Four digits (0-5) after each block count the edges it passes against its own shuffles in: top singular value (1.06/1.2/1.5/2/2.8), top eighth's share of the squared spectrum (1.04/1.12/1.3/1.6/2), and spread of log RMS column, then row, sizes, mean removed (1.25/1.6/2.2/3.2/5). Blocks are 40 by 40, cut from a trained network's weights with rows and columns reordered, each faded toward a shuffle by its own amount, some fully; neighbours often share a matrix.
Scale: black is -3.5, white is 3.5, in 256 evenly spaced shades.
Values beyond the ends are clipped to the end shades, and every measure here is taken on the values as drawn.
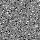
0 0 0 0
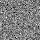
0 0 0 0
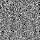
2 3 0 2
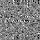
2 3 1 1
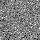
0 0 0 0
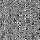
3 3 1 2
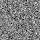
0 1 0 0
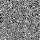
1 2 0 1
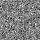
0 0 0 0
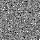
0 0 0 0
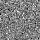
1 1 0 1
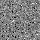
1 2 0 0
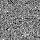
1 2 0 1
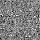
2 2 1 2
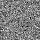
1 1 0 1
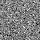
0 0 0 0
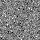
0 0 0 0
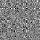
3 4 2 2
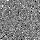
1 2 0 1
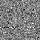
2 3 0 1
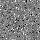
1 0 0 0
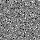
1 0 0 0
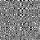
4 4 2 2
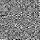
3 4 1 2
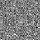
3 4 2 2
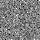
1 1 0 0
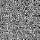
3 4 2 1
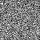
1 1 0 0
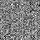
2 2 0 1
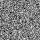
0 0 0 0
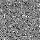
2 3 0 1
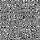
3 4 1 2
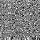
2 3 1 2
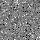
1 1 1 0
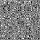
3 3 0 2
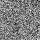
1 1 0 0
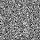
1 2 0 0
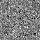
1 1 0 1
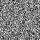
2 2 0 0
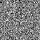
2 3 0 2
